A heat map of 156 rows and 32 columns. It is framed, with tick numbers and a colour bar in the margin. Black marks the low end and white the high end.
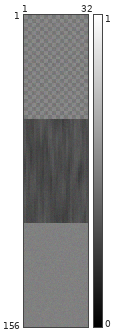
The table splits into 3 rows of 1 panel. Panel 1,1: middling, checkered, faint in contrast. Panel 2,1: low, streaked downward, faint in contrast. Panel 3,1: middling, flat.
